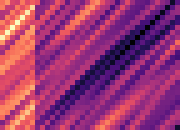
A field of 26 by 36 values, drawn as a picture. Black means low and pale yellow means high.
The grain runs diagonally up to the right. The ninth with the highest average is the top left. The histogram is bell-shaped. The left part is higher, up to a seam about 20% of the way across.
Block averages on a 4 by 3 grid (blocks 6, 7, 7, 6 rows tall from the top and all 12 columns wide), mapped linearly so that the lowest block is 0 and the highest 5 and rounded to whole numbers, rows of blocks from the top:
5 3 0
4 2 0
4 0 2
4 2 2
